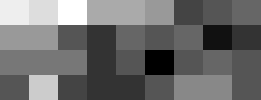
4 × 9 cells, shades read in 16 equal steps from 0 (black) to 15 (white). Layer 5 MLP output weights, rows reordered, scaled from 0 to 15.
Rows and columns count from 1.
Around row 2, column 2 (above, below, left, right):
13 7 9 5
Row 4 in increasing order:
3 3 4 5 5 5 8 8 12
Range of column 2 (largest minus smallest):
6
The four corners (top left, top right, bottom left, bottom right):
14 6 5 5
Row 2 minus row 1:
-5 -4 -10 -7 -4 -4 2 -4 -3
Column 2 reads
13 9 7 12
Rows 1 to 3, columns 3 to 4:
15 10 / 5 3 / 7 3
